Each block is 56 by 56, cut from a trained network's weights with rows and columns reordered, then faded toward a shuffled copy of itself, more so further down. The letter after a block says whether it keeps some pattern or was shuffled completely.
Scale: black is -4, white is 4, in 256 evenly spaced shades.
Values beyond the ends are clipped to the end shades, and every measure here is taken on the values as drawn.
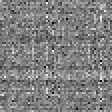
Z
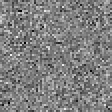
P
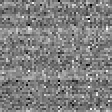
Z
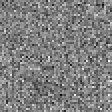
Z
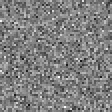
P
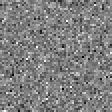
P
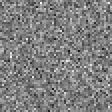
P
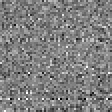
Z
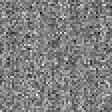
Z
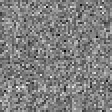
Z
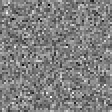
P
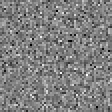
P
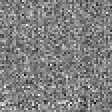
Z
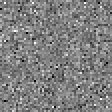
P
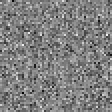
Z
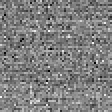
Z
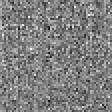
Z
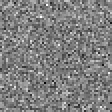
P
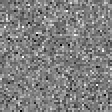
P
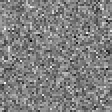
P
